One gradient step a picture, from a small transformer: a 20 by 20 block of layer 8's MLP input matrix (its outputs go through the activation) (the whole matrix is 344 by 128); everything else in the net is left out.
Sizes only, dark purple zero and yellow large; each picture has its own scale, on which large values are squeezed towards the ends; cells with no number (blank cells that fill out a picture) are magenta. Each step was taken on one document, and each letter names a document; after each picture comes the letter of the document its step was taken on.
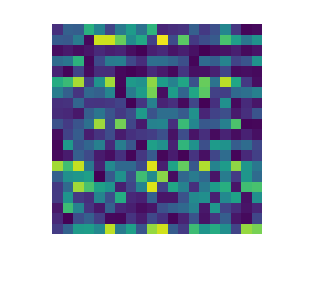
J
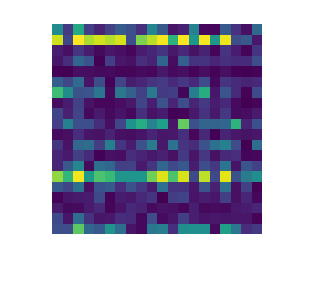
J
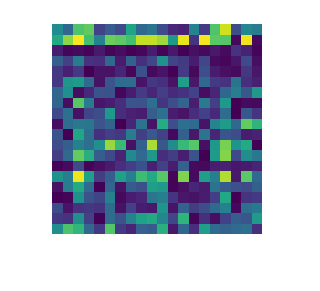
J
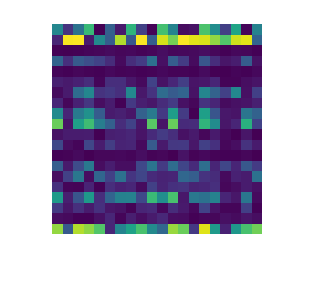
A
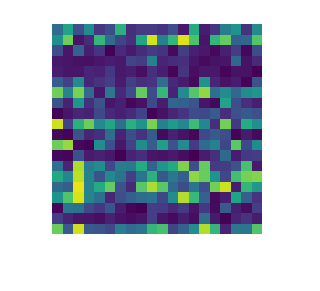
J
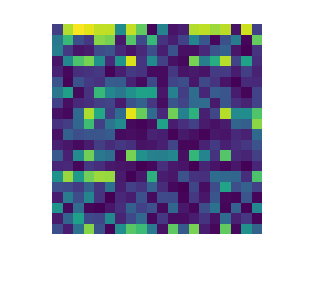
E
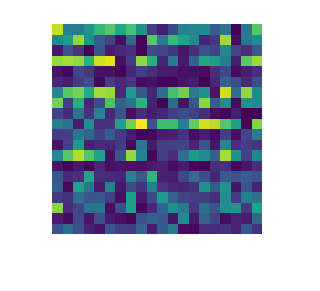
E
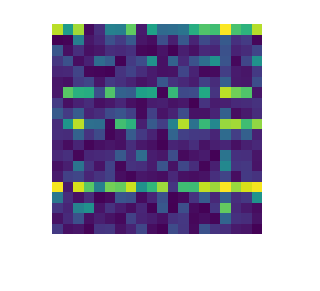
E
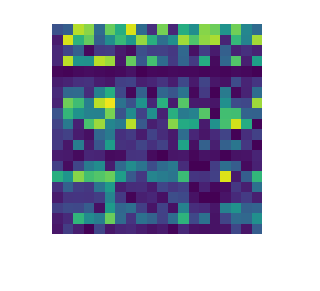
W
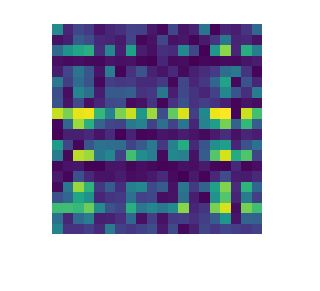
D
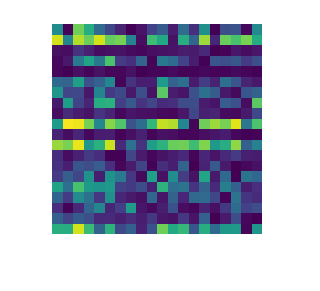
J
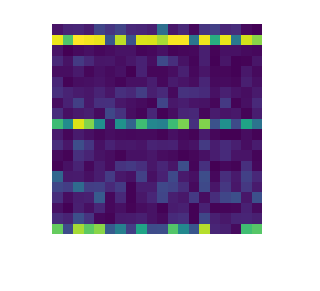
A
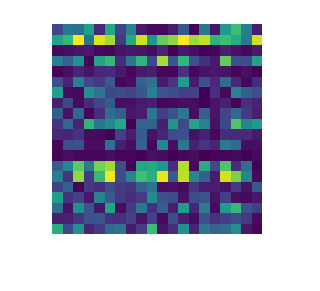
W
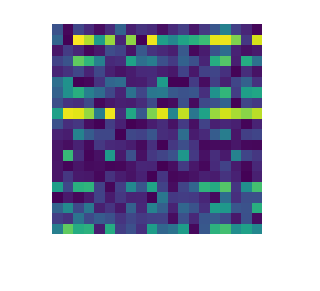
D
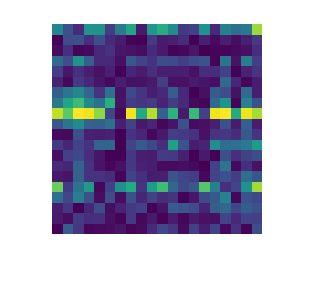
E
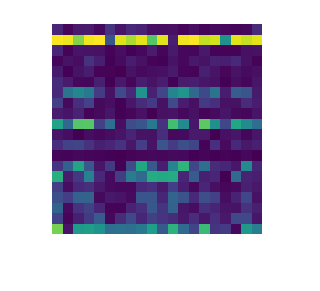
A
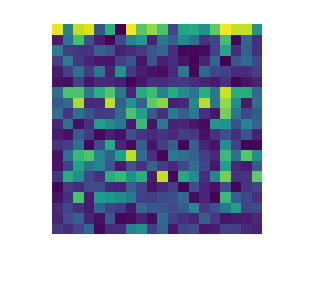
E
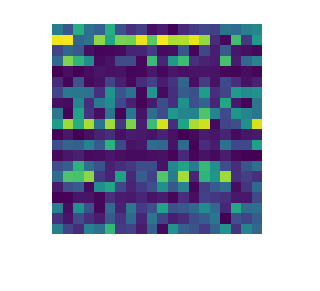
W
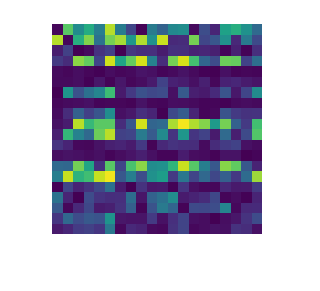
W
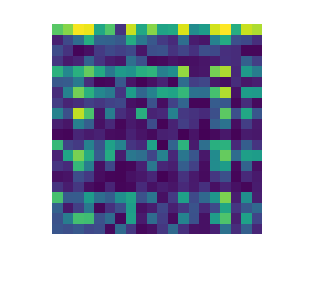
D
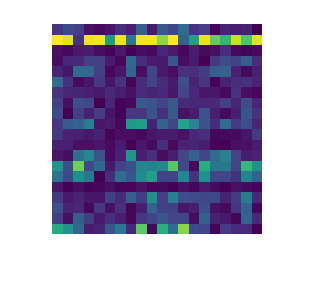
A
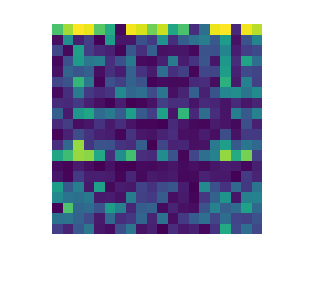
D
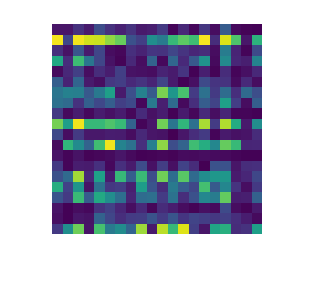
J
